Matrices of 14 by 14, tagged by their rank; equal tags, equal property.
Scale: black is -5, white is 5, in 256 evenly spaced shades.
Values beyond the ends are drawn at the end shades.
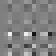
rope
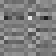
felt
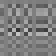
rope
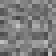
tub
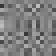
felt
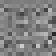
tub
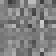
tub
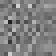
tub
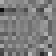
felt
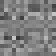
tub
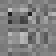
felt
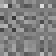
felt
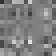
felt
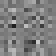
felt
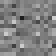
tub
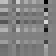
rope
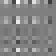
rope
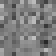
tub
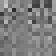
tub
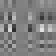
rope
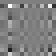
rope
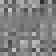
tub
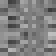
felt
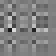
rope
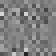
tub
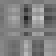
rope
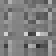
felt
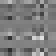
felt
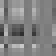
rope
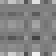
rope
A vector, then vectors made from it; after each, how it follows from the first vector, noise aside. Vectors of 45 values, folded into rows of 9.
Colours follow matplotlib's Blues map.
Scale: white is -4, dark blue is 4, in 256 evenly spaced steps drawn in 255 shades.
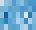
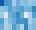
sign-scrambled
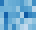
sign-scrambled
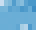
partly zeroed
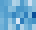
wrapped around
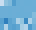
partly zeroed
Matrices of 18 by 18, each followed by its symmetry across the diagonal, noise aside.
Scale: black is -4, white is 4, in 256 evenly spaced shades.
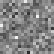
symmetric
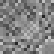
symmetric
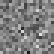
neither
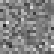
neither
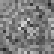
symmetric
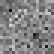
symmetric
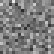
neither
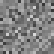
symmetric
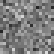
neither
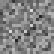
symmetric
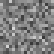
neither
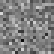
neither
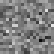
neither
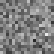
neither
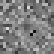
symmetric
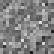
symmetric
